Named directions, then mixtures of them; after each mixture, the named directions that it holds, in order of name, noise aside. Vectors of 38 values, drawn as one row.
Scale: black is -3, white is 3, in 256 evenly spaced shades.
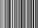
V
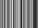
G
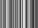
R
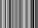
R, V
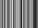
G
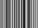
R, V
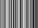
G, R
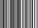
G, V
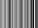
R, V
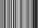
G, R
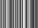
R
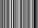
G, V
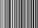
V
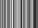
G
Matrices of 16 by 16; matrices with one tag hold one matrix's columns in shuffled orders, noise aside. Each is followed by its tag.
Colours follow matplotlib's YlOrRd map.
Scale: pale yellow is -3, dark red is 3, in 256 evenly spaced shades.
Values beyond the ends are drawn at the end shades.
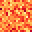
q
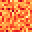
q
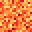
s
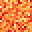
s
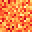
s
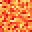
s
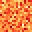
s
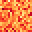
q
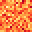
s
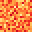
s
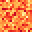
q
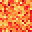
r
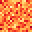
s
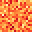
s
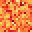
r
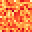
q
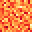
s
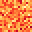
s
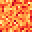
r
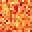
r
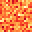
s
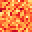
q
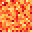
r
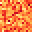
r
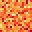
s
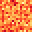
r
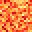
s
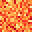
s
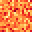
q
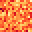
q
